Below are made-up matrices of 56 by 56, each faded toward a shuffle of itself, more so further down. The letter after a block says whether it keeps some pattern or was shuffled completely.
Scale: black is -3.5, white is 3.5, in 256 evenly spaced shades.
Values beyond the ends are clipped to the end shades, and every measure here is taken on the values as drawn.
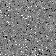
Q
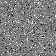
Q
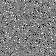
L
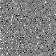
Q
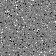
L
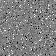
L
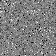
L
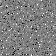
Q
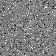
L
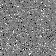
Q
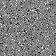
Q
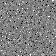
L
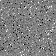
L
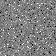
L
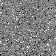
Q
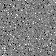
Q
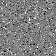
L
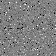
Q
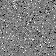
L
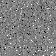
Q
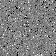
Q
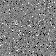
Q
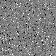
Q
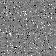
Q
